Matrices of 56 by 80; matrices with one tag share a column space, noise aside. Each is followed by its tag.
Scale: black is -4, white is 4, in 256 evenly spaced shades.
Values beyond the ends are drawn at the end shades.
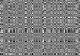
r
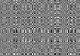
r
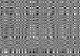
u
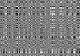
u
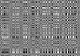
u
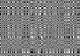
u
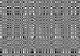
u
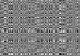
r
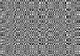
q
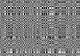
u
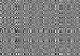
r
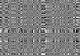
r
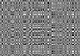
q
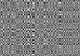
q
